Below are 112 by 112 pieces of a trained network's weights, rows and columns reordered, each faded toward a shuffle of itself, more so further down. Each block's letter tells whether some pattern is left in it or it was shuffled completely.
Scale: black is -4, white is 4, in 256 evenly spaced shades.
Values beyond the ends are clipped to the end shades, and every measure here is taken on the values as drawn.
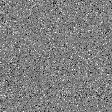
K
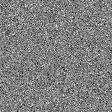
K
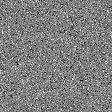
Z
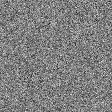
Z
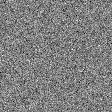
Z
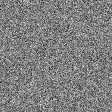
K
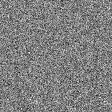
K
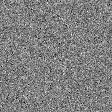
Z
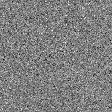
K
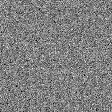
K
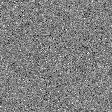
Z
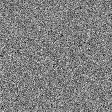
Z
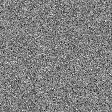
Z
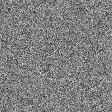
Z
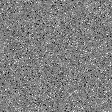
Z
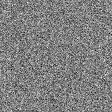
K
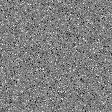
Z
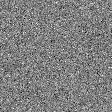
Z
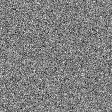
Z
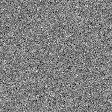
K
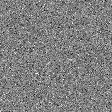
K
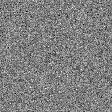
K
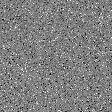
Z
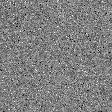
Z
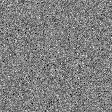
Z
